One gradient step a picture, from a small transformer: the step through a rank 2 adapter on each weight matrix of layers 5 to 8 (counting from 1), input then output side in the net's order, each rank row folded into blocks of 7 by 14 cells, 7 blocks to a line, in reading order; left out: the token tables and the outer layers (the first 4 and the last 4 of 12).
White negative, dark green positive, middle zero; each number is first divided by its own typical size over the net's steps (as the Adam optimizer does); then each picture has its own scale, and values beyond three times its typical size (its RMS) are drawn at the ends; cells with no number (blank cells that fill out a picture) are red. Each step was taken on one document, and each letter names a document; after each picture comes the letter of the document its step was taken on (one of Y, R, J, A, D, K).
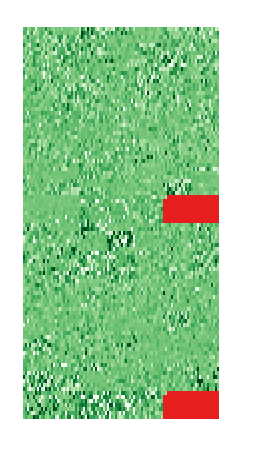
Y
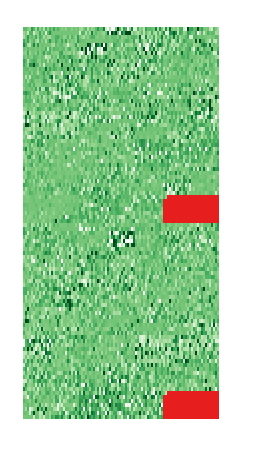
Y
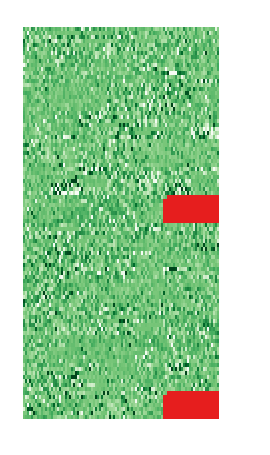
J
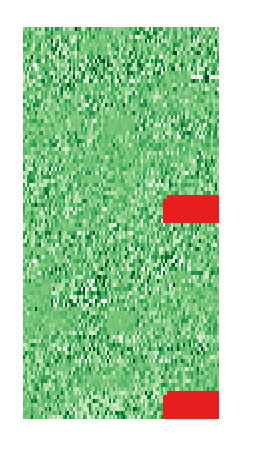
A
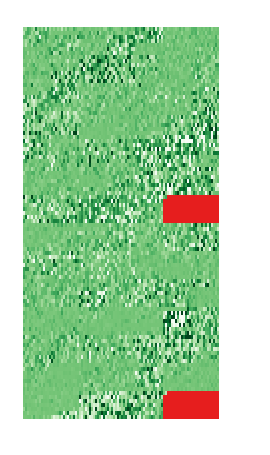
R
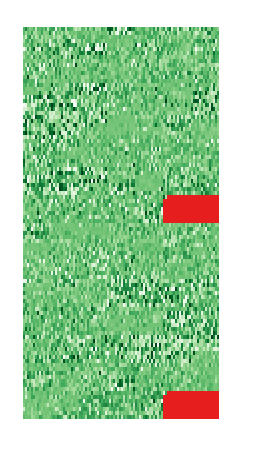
R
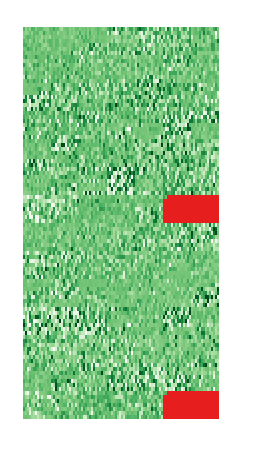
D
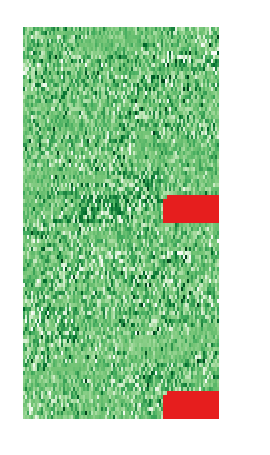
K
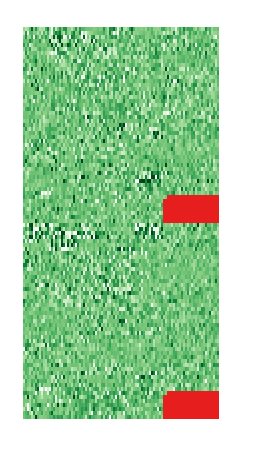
J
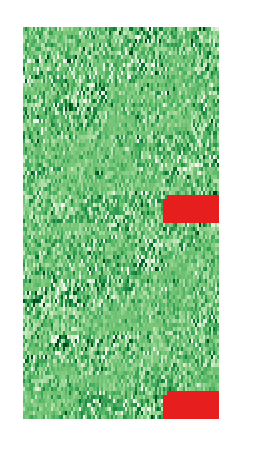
A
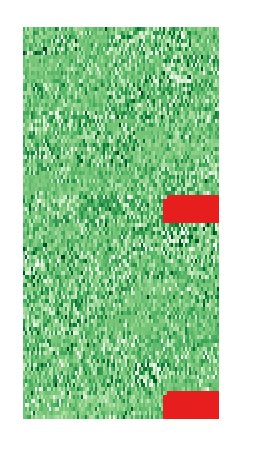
D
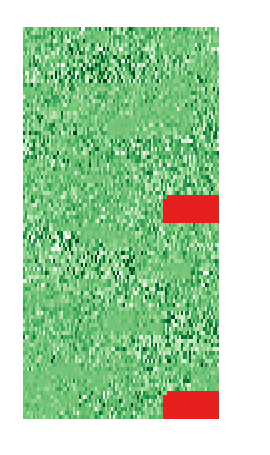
R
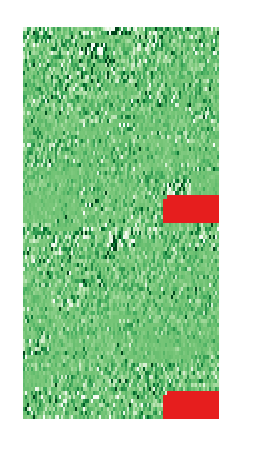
Y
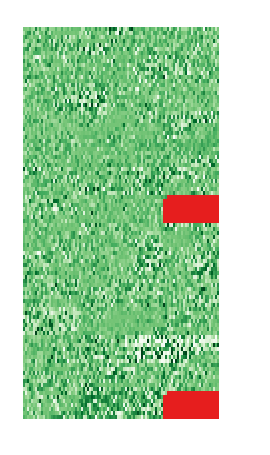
A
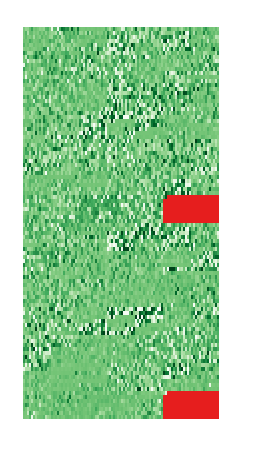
D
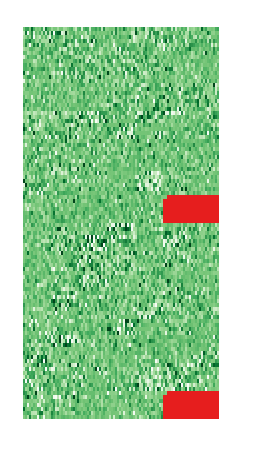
J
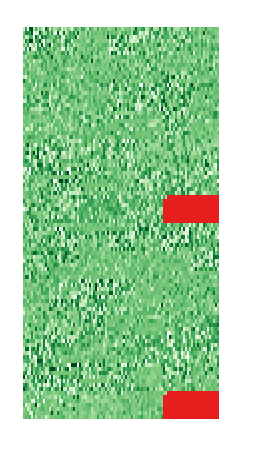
D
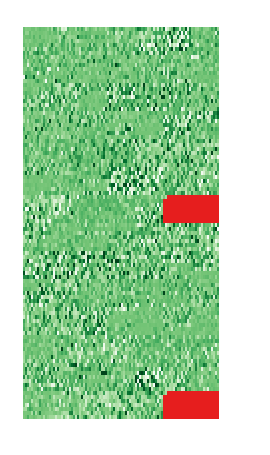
D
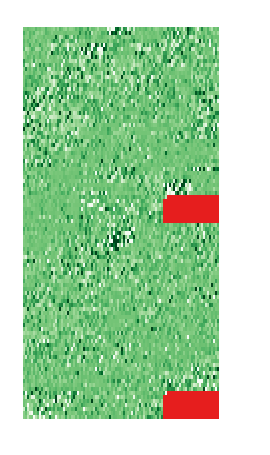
Y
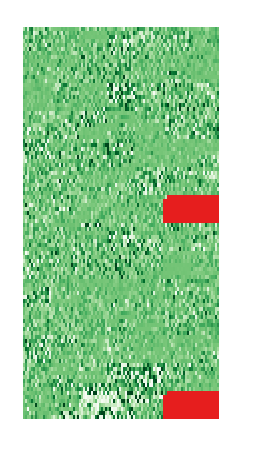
D
